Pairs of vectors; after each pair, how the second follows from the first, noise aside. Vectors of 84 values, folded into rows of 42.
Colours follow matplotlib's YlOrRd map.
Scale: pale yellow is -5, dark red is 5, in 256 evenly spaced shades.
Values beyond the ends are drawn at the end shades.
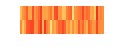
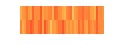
shrunk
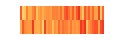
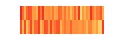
reversed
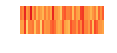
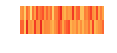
negated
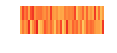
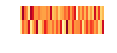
scaled up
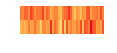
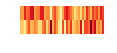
scaled up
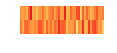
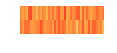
shrunk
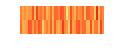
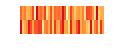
scaled up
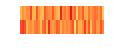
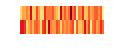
scaled up
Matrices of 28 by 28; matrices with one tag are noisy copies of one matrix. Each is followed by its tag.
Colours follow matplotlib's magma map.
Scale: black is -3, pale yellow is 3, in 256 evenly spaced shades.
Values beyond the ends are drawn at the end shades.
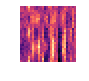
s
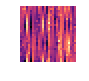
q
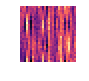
q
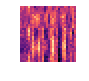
s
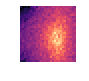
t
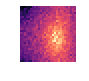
t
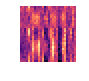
s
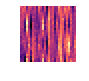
q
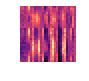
s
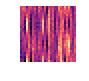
q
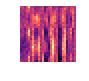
s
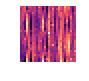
q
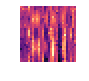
s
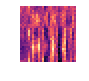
s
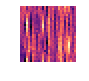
q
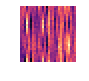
q
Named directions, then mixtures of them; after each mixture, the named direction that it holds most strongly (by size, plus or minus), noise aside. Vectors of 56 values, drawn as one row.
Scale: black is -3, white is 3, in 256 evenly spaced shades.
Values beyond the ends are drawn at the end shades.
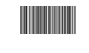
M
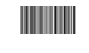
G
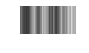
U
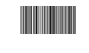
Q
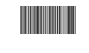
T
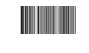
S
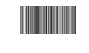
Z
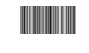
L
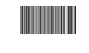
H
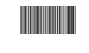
T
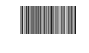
H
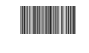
L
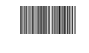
M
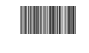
T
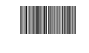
M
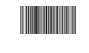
Z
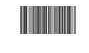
M
